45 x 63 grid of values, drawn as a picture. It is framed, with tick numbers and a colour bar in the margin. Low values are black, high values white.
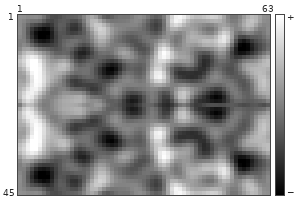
Odd rows or columns: none. Grain: blotchy. Slope: none. Mirror symmetry: top to bottom.
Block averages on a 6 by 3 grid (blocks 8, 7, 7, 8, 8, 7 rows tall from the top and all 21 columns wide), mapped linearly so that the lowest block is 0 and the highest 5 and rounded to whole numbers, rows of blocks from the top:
0 3 5
4 3 1
5 2 1
5 1 1
4 3 1
0 3 5
